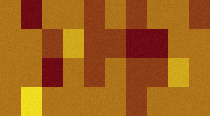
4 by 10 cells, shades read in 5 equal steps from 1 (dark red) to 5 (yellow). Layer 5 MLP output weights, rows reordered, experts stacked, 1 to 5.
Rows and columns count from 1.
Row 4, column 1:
3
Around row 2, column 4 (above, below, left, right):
3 3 2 2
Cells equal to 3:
23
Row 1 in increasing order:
1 2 2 2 3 3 3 3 3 3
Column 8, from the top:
3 1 2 3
